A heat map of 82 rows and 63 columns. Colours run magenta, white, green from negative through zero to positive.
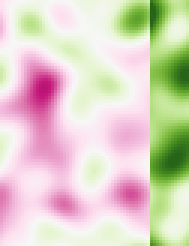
Average level on the scale: 50%. Ninth with the highest average: top right. Ninth with the lowest average: middle left. Seam: vertical, 80% of the way across, the right part higher.
